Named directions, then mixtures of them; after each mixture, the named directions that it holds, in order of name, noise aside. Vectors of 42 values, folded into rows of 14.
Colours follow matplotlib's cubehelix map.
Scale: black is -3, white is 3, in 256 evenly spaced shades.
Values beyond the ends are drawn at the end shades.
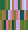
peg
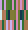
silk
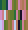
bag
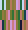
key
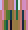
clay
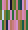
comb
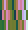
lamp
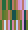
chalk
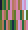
key, lamp, peg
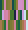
bag, lamp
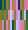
clay, key, peg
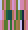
clay, silk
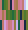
bag, chalk, silk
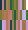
chalk, key, lamp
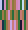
key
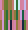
clay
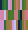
bag
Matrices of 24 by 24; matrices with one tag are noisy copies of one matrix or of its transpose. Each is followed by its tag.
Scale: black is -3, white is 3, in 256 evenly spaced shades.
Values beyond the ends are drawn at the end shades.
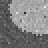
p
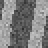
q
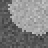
p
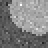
p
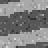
q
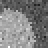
p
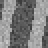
q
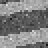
q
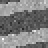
q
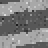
q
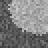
p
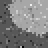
p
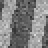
q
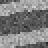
q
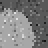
p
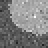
p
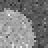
p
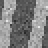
q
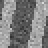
q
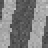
q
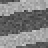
q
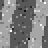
q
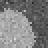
p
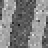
q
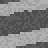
q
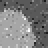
p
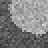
p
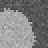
p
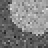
p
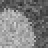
p
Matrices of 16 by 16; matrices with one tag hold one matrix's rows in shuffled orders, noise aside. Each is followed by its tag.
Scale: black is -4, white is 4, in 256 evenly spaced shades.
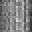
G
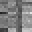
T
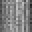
G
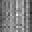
G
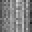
G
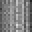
G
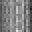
G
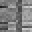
T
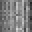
G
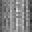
G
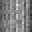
G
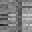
T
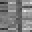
T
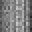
G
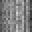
G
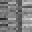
T
